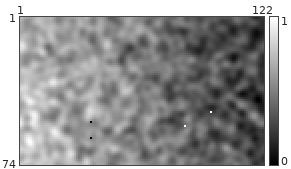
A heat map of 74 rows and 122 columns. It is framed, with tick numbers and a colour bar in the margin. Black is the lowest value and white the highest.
Stripes: none. Grain: blotchy. Slope: up to the left. Lone odd cells: 4, 2 higher and 2 lower than their neighbours. Average level on the scale: 50%. Odd rows or columns: none.
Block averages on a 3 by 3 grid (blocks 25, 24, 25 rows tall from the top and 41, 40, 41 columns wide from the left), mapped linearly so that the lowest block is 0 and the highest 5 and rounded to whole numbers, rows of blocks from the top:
420 | 530 | 531
